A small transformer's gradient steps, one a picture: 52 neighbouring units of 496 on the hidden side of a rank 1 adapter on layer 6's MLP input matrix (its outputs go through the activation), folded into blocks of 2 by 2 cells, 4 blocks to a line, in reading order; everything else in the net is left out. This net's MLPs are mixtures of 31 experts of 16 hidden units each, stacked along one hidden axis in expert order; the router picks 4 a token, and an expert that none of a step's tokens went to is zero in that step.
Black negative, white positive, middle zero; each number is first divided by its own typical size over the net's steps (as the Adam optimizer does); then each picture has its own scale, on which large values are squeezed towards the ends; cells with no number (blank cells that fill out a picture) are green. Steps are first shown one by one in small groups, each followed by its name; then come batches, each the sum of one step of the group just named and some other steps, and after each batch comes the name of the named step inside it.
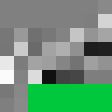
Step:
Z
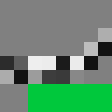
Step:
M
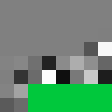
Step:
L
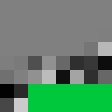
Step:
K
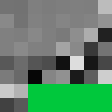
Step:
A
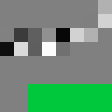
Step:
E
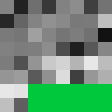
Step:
L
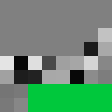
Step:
L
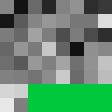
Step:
E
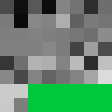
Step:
M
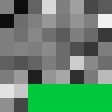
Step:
A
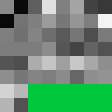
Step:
M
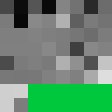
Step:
L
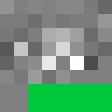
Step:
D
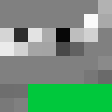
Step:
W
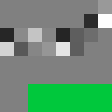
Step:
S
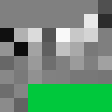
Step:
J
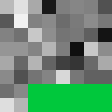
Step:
W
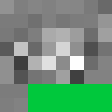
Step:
D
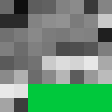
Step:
J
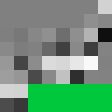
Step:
W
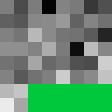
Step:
W
